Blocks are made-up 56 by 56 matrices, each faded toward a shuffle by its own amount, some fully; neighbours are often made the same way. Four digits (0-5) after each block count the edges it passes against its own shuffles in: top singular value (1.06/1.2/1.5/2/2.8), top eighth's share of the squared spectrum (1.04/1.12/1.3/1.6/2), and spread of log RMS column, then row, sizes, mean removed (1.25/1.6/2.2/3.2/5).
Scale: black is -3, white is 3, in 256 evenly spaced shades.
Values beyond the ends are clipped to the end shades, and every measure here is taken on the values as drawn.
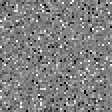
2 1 0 0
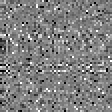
4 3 1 2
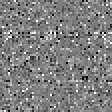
3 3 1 1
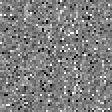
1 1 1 0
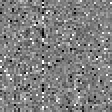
3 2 1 0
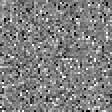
1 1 0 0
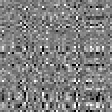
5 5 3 3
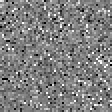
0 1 0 0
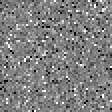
1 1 0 0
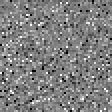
1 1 0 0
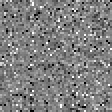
3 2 1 1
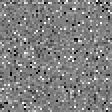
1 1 0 1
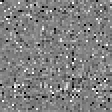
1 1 0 1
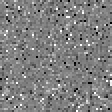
0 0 0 0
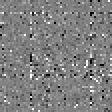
2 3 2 3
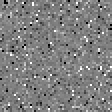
1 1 0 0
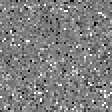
0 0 0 0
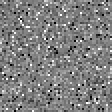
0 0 0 0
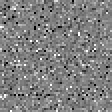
2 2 0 1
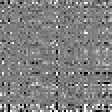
4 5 3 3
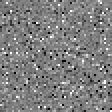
2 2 0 1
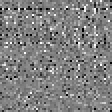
3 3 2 2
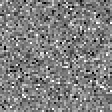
0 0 0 0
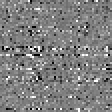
2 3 2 3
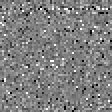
2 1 0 1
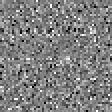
3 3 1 2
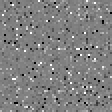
2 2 0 0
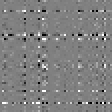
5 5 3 3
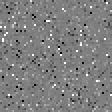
0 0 0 0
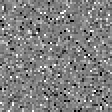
0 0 0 0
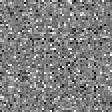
3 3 1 2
